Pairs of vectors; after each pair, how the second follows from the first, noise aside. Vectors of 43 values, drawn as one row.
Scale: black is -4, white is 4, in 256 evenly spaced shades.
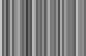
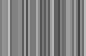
reversed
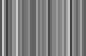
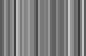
reversed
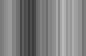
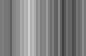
negated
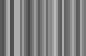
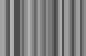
negated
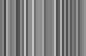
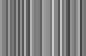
reversed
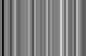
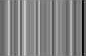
reversed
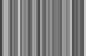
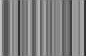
negated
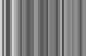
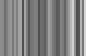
reversed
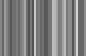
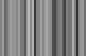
negated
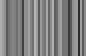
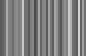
negated
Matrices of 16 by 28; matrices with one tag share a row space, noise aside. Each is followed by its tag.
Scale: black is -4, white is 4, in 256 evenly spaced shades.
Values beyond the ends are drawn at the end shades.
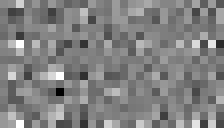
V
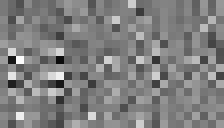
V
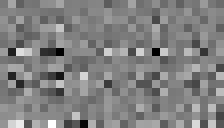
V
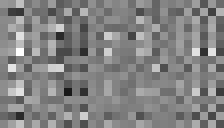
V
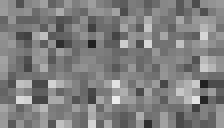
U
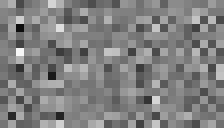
V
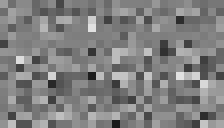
U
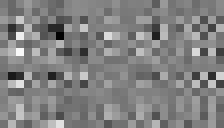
V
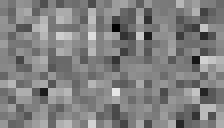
U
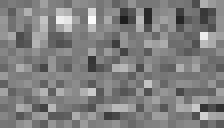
U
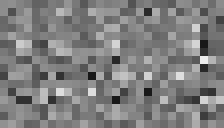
U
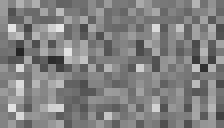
V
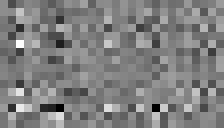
V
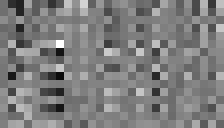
V
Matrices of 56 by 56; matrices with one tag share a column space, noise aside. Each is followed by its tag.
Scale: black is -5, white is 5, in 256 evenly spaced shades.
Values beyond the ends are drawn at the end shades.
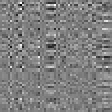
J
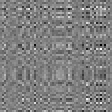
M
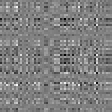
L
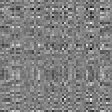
M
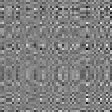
M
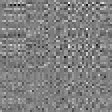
J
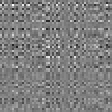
J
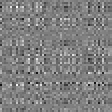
L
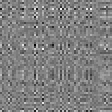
M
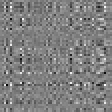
L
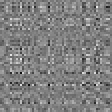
L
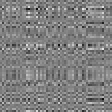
M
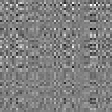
J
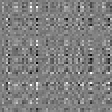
L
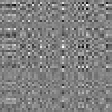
J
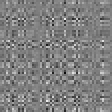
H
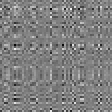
M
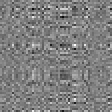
M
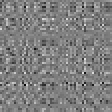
L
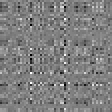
L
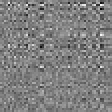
J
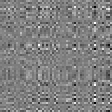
M
